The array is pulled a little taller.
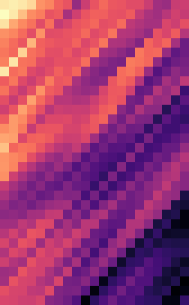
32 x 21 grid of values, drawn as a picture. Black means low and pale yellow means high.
Ninth with the lowest average: bottom right. Ninth with the highest average: top left. Mirror symmetry: none. Slope: up to the top left.
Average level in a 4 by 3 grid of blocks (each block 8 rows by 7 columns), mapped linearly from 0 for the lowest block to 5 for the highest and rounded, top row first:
543 | 431 | 312 | 310
